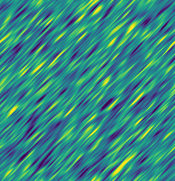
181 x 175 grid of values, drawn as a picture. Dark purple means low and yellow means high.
Average level on the scale: 50%. Odd rows or columns: none. Slope: none. Histogram: bell-shaped. Seam: none. Grain: diagonal, up to the right. Mirror symmetry: none.
